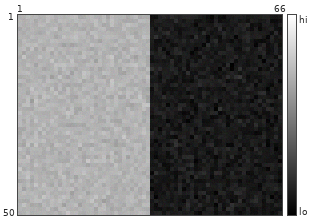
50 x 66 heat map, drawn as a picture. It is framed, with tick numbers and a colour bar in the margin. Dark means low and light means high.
It is made of 1 by 2 panels. Panel 1,1: high, fine-grained, faint in contrast. Panel 1,2: very low, fine-grained, faint in contrast.
